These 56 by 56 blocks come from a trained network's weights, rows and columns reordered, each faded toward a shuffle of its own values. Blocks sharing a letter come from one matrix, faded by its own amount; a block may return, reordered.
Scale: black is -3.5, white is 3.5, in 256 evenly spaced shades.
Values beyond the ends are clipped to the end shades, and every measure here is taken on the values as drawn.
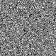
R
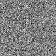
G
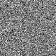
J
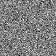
J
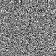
G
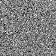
R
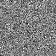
R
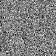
G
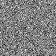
G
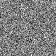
R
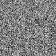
G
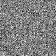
G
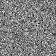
R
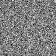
R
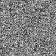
G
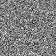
J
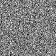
J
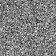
G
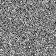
R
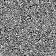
R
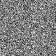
J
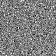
R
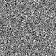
J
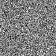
J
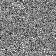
R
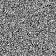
J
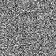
G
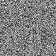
J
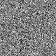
J
